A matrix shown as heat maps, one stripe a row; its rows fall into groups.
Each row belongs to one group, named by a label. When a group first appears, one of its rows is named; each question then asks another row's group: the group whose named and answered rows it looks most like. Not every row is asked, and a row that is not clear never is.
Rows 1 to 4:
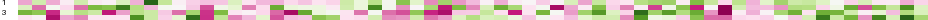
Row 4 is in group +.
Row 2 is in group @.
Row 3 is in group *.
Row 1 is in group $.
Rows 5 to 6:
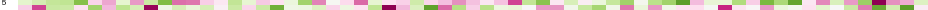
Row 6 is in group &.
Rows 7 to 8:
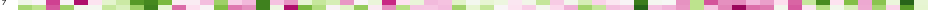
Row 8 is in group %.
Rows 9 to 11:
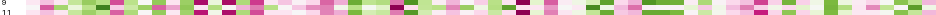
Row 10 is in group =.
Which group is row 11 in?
$
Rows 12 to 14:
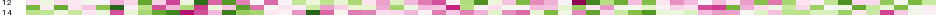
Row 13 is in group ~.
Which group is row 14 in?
*
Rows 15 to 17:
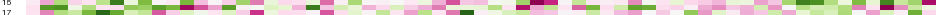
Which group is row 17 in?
=
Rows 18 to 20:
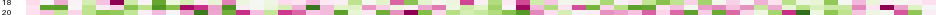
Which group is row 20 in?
=
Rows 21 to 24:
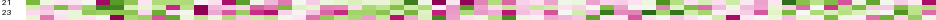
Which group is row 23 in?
$
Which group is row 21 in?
$
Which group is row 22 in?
@
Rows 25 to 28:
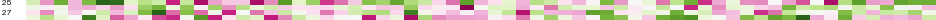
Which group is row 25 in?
@
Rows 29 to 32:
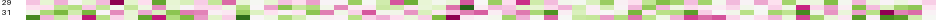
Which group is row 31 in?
*
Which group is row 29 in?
$
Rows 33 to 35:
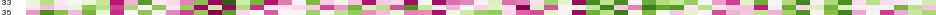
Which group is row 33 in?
*
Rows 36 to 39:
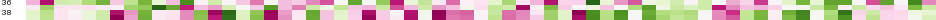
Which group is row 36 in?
=
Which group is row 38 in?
*
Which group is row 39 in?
*
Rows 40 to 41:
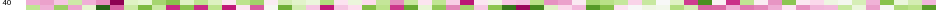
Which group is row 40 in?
&
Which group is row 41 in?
@
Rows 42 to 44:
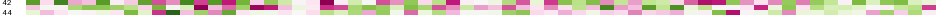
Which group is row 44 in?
=
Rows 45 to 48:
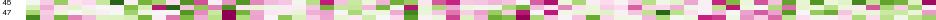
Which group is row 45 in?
~
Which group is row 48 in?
@
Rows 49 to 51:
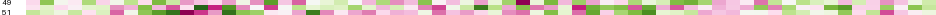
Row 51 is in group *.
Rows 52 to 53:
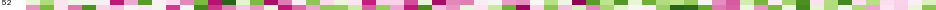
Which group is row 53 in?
+
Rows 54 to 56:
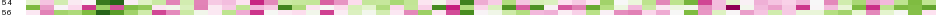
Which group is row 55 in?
@
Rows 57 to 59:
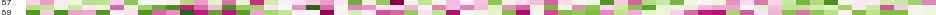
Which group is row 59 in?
~
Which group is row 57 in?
$
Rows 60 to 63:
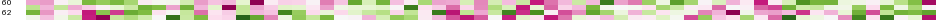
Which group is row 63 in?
&
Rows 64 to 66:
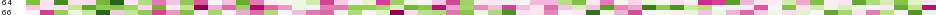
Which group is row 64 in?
~
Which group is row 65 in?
$
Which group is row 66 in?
=
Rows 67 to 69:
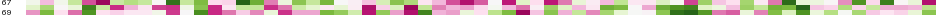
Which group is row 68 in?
*
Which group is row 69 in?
+
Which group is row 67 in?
&
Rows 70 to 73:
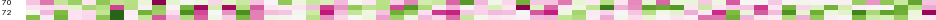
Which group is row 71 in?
$
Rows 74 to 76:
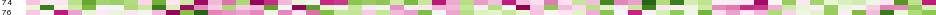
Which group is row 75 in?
%
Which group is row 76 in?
+
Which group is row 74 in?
$
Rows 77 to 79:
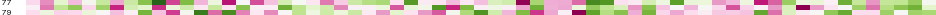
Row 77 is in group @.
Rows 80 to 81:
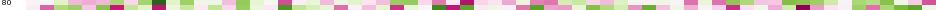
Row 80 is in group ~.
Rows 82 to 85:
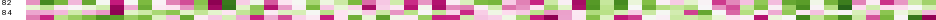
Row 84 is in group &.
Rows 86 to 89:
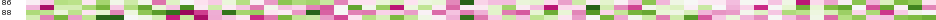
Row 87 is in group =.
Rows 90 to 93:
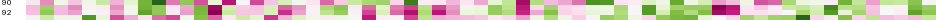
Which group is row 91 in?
+
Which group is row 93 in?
*
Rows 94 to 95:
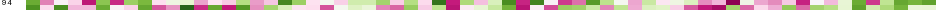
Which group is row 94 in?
@
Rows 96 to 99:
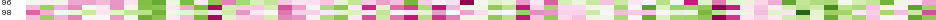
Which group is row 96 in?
~
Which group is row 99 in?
+
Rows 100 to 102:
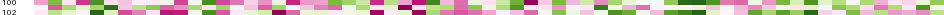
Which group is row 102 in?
*
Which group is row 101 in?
=
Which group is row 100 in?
+
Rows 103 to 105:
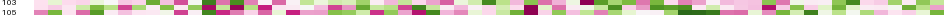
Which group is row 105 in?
+
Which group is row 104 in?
$
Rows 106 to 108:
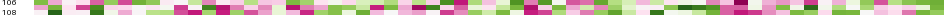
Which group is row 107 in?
+
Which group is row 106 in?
@
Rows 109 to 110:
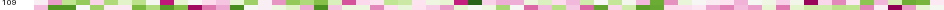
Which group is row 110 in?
%
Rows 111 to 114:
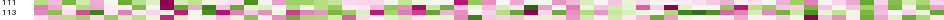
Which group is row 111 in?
&
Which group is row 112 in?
&
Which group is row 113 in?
+
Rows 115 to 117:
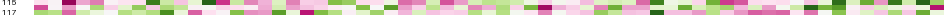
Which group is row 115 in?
+
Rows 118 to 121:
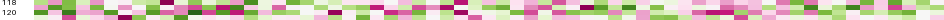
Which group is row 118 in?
&
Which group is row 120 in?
~
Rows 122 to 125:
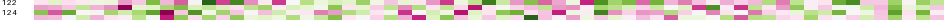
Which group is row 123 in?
&
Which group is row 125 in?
&
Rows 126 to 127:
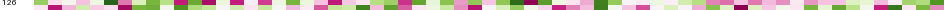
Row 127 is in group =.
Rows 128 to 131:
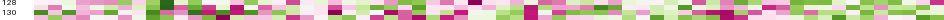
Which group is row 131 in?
+
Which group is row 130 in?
~
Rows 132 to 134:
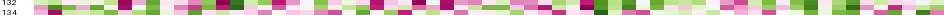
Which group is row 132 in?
*
